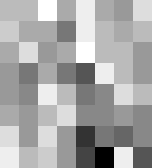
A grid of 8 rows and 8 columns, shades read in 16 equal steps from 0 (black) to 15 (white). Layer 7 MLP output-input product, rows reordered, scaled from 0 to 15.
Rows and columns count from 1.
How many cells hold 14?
6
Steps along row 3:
up down up up down same down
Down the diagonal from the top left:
11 10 9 7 7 8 6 5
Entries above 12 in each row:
3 1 2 1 2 1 2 2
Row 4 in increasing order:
5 7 7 9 9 10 11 14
